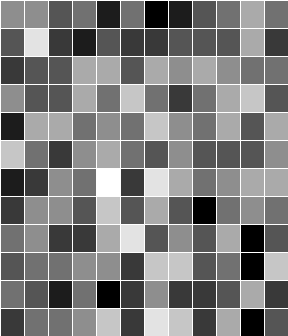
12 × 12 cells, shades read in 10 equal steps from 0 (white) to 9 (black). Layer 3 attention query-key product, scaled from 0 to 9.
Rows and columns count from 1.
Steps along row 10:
down same down same up down same up down up down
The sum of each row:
68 70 55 54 51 58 50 61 61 57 74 58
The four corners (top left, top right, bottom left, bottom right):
4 5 7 6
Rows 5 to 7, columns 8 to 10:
4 5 3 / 4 6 6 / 3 5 4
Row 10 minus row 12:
-1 0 0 0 2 0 1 0 -1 2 0 -4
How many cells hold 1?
4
